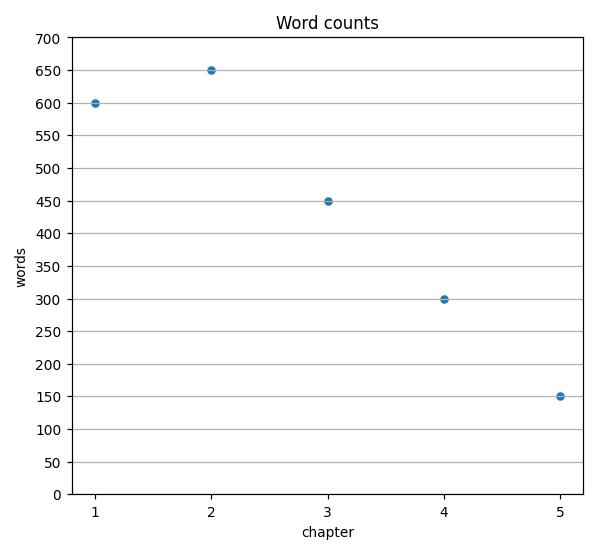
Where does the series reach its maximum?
2
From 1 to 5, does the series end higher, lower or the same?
lower
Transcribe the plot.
Title: Word counts
x-axis: chapter, ticks 1 2 3 4 5
y-axis: words, ticks 0 50 100 150 200 250 300 350 400 450 500 550 600 650 700
Values:
600 650 450 300 150
